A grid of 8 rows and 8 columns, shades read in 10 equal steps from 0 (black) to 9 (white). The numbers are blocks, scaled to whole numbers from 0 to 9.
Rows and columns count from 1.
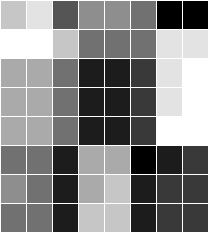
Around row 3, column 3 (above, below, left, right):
7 4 6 1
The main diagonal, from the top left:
7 9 4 1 1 0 2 2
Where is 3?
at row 1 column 3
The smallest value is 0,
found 3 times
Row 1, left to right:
7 8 3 5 5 4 0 0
